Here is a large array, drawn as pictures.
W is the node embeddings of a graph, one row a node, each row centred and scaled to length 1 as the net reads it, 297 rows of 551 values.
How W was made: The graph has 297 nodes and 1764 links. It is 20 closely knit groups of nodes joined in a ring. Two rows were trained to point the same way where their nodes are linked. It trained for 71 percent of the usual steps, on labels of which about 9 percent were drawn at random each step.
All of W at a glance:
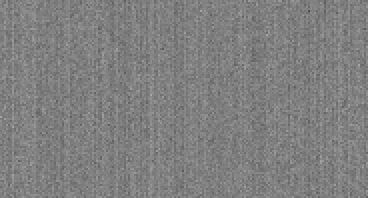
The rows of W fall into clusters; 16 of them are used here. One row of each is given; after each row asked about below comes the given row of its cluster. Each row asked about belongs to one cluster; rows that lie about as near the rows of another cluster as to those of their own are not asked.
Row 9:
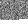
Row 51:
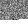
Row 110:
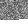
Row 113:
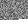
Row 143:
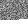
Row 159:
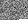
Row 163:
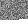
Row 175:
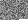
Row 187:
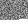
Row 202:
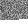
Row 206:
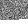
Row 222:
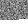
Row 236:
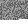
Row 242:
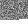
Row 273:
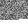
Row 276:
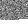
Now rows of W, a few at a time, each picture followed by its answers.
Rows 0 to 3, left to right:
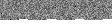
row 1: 202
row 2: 187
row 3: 206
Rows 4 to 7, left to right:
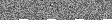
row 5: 187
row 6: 202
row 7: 273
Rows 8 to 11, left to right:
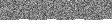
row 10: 143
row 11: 187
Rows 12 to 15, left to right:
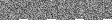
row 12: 163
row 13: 206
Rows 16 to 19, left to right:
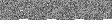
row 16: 242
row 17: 110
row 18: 110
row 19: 273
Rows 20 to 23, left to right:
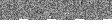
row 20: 9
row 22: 51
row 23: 9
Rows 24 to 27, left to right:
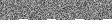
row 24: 276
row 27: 206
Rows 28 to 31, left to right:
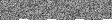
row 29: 273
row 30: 159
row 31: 222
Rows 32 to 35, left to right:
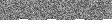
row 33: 163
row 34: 143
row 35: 110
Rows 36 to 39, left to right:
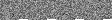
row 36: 51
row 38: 175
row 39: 163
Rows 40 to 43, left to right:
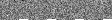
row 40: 9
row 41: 143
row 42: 202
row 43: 222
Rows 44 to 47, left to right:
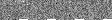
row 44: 9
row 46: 113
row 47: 51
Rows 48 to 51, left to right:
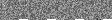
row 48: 236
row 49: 202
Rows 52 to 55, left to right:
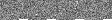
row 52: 242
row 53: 113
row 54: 159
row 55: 242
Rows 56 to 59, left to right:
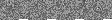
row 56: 110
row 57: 9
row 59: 159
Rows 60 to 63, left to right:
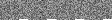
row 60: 9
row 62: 9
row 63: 175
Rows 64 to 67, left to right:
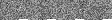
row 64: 113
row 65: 276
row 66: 242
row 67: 110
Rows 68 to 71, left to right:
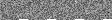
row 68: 202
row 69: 206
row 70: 143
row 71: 273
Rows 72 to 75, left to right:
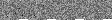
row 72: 276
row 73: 276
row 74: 175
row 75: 276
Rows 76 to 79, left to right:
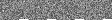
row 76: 159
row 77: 236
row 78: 110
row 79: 236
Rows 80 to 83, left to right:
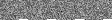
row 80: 273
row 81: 206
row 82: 206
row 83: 159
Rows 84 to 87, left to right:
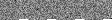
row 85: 163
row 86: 206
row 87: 159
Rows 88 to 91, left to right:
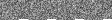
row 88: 236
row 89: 159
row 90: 222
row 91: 273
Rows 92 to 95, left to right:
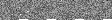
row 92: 222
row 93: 110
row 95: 273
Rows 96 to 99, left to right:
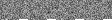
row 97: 202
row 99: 242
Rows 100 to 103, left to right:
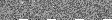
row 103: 276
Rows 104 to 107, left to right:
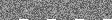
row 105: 110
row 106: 202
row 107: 175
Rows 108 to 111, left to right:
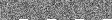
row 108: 242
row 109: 222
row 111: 143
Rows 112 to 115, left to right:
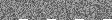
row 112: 113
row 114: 222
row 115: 276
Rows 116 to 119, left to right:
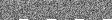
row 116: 9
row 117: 236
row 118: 236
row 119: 113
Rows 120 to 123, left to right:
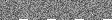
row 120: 9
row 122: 113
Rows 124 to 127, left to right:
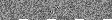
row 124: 222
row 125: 276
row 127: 242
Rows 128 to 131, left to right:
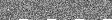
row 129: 175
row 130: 143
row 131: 273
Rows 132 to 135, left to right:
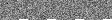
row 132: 242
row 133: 187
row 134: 175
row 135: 206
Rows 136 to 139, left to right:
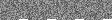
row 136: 143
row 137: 9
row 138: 206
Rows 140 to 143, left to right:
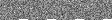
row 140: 236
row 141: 222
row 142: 276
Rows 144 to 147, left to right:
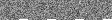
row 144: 187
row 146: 159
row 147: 113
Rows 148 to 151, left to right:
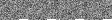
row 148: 187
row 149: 273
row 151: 206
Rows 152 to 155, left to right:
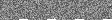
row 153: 9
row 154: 206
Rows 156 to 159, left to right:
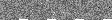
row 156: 175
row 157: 9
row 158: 51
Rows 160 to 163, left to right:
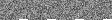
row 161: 202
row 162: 273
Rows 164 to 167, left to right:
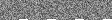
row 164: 163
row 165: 276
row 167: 113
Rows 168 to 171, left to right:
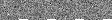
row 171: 113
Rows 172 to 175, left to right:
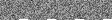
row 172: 187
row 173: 273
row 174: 236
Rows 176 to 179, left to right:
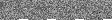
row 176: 206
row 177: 110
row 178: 202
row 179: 202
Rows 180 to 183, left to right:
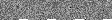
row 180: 113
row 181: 242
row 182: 206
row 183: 206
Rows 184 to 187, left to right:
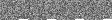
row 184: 236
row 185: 222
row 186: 187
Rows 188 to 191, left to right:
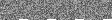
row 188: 273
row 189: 175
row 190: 9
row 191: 242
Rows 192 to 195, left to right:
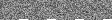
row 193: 187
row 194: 163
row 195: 163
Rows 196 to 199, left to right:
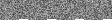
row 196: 51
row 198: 273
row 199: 222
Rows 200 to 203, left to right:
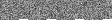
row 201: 236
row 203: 206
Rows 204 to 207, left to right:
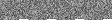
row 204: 163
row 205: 51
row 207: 159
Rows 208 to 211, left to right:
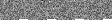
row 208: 159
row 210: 187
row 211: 175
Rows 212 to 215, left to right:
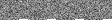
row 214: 202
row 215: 113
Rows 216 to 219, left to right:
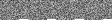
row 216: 143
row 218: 187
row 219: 143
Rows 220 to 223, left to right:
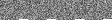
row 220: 273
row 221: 51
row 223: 159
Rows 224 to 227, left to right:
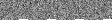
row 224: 113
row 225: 51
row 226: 51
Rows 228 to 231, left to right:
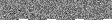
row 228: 175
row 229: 202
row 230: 175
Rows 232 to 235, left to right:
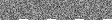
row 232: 222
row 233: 51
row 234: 206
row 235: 113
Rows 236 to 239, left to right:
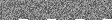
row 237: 202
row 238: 113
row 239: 236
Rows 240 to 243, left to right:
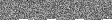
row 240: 206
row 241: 242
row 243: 222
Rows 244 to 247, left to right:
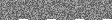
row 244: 236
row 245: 222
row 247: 236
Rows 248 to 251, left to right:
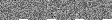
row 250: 273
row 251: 206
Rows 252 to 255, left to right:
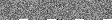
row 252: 187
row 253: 163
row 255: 163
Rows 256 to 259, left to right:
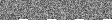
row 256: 273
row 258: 51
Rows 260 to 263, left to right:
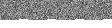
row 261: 159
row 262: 242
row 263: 163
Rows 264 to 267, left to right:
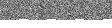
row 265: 276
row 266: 242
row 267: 163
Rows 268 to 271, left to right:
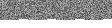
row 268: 236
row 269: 242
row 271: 143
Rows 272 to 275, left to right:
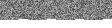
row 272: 236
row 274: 242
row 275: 175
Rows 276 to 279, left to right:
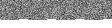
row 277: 110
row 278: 187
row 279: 273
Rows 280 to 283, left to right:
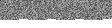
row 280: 273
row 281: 51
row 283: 113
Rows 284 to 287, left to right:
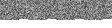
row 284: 175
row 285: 51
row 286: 236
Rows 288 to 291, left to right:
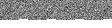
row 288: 113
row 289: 113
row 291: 159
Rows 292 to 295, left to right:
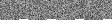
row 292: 9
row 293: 51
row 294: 242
